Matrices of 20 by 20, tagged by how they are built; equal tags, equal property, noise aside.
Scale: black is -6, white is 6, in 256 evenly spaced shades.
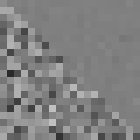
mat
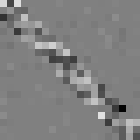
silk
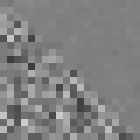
mat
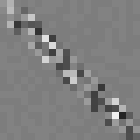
silk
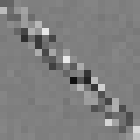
silk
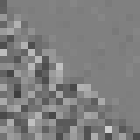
mat
